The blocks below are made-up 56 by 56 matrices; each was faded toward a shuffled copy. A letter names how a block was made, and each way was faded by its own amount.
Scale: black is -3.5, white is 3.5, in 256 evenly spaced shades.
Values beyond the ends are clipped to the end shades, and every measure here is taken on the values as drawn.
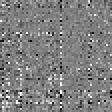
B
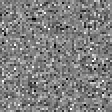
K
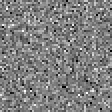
K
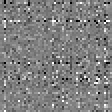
B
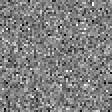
K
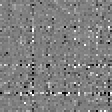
B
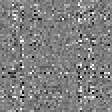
B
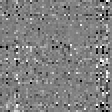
B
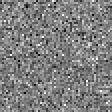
K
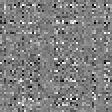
B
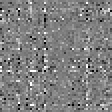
B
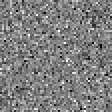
K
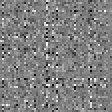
B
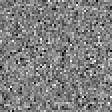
K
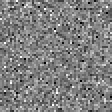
K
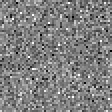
K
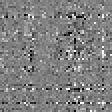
B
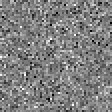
K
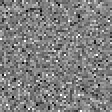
K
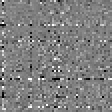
B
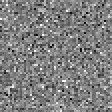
K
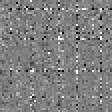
B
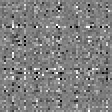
B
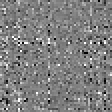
B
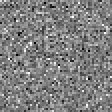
K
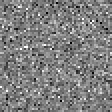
K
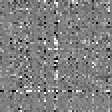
B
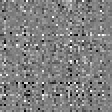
B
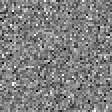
K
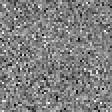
K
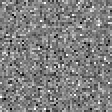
K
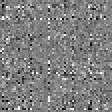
B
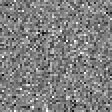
K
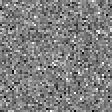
K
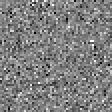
K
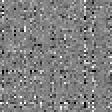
B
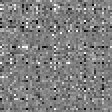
B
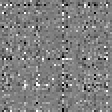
B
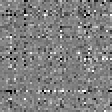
B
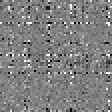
B
